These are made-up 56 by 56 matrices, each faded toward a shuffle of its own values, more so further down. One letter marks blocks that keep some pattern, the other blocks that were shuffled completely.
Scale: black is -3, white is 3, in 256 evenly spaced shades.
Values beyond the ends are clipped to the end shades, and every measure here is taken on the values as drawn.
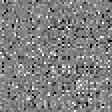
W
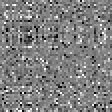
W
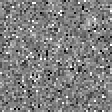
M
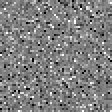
M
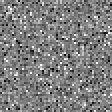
M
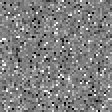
M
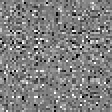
W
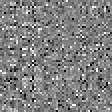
W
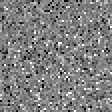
M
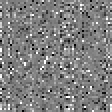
W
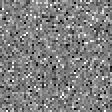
M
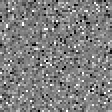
M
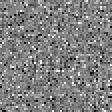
M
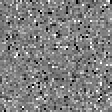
M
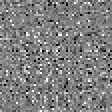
W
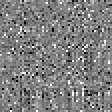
W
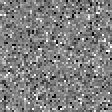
M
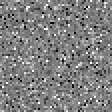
M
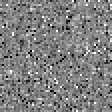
M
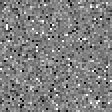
M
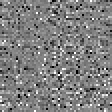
W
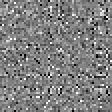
W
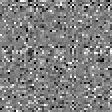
W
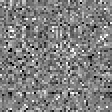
W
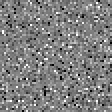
M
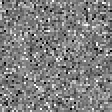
M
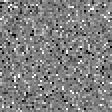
M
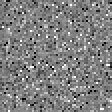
M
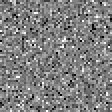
M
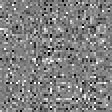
W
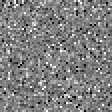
M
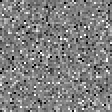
M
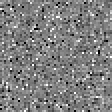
M
